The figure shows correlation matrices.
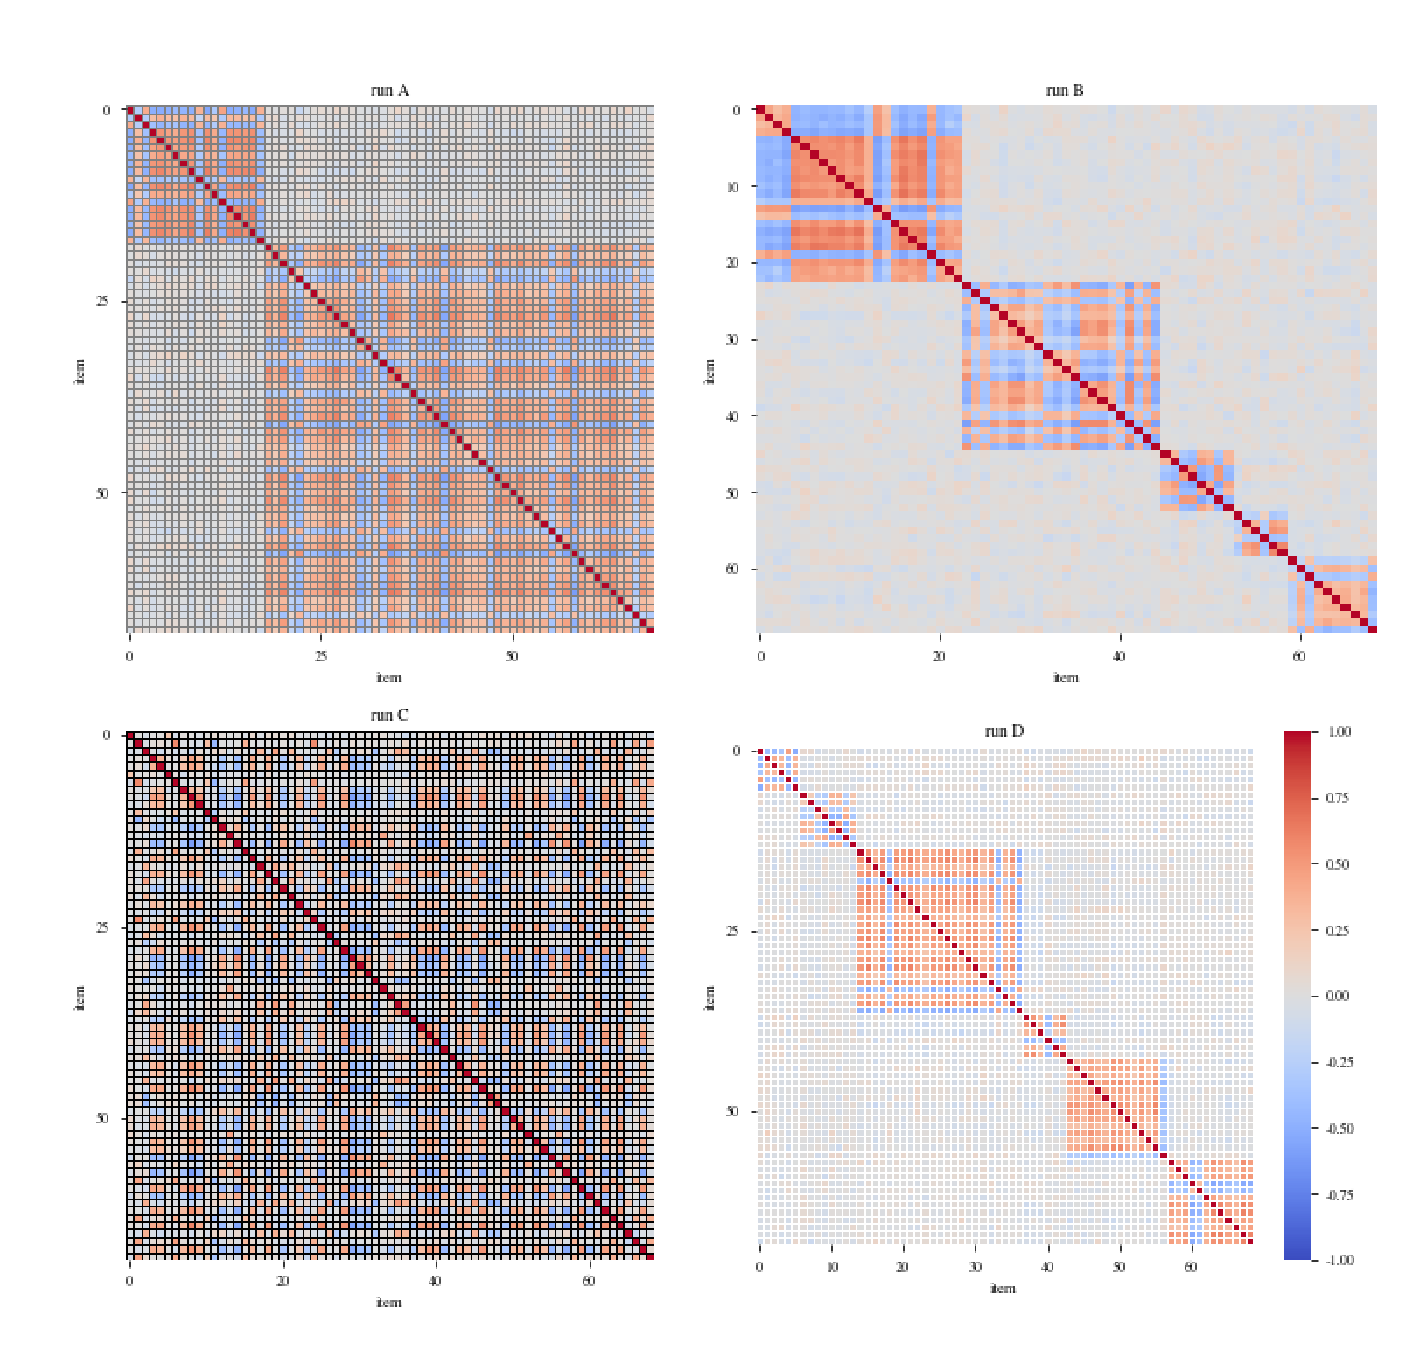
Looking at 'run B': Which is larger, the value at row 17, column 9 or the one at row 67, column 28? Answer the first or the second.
the first
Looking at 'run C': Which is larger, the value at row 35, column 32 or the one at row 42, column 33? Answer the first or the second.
the second
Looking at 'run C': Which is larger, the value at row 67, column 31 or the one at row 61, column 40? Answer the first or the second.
the second
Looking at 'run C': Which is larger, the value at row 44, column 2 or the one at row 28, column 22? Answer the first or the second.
the second
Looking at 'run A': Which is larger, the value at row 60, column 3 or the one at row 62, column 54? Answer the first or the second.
the second
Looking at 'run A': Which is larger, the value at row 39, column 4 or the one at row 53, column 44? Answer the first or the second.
the second
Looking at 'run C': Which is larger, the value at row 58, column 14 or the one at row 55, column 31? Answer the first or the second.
the second
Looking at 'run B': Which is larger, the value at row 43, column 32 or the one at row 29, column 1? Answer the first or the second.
the second
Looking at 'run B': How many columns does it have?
69
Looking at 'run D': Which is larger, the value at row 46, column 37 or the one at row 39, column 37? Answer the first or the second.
the second
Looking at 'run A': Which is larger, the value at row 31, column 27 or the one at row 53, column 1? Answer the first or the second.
the second
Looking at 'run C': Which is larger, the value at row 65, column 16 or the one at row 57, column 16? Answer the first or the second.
the first
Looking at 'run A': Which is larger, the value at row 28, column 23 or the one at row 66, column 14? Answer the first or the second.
the first
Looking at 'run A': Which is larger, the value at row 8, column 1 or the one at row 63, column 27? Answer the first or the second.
the second
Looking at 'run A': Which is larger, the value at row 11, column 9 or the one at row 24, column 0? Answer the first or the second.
the second
